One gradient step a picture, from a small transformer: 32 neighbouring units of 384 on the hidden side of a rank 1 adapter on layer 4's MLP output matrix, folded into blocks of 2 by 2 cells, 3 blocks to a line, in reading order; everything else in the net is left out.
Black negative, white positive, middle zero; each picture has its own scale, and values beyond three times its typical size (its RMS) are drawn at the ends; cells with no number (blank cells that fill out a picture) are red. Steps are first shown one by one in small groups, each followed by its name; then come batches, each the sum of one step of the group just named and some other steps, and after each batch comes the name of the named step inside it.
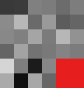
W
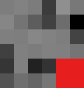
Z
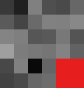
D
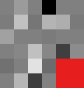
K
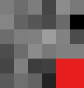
Z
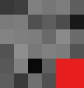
W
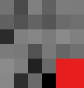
W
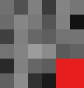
K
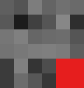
D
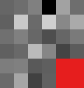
K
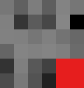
Z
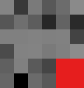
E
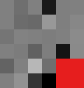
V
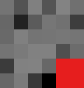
V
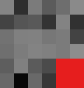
E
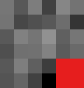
V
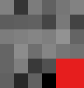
E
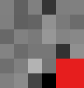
V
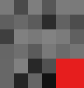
E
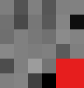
V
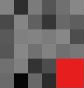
E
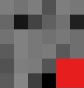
V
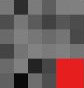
E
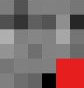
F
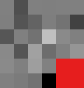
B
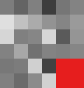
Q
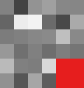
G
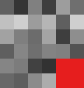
Q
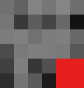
G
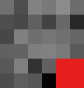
G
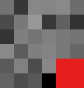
G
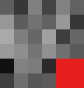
Q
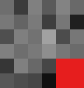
Q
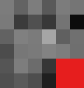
Q
